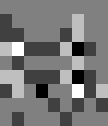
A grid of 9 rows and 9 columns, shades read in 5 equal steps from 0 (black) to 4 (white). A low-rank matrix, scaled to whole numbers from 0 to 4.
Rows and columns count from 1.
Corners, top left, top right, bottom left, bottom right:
2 2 2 2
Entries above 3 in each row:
0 0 0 1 0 0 1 0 0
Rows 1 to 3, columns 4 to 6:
2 2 2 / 2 2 2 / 2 2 1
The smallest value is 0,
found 3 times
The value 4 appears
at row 4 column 2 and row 7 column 7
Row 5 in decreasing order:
3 2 2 2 2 2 2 2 1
